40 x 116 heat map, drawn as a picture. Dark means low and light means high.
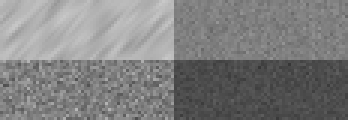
It is made of 2 by 2 panels. Panel 1,1: high, slanting up to the right, faint in contrast. Panel 1,2: middling, fine-grained, faint in contrast. Panel 2,1: middling, fine-grained. Panel 2,2: low, fine-grained, faint in contrast.
